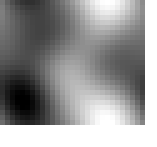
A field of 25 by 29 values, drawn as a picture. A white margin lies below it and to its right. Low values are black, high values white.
Average level on the scale: 50%. Ninth with the lowest average: bottom left. Lone odd cells: none. Roughest part: bottom right. Histogram: bell-shaped.
